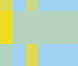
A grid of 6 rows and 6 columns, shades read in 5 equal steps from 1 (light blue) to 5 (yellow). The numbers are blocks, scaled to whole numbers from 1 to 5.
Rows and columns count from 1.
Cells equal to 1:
12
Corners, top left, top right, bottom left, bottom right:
4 1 2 1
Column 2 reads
1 2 2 2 1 1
